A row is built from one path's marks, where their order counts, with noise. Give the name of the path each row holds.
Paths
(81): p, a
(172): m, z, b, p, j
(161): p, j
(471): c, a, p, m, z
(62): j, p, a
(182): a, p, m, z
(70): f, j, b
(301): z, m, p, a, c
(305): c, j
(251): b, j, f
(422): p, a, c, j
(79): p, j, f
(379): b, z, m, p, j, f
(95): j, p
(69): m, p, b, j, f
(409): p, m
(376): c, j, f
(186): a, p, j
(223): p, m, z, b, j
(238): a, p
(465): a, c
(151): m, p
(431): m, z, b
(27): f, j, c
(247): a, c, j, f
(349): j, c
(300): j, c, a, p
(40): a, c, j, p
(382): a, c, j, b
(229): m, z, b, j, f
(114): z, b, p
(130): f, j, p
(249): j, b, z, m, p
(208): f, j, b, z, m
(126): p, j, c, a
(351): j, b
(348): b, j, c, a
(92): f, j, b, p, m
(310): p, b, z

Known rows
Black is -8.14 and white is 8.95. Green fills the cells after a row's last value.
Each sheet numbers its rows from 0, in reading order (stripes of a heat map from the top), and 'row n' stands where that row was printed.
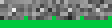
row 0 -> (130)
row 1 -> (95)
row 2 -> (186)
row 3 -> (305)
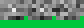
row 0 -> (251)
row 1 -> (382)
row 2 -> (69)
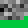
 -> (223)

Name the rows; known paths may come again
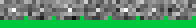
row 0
(27)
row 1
(186)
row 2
(251)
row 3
(126)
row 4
(247)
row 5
(130)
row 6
(69)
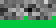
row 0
(471)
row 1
(223)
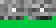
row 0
(70)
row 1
(348)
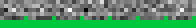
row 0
(382)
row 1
(351)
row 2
(376)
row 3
(172)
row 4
(95)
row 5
(305)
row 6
(92)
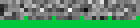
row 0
(182)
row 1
(349)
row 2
(300)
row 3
(229)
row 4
(79)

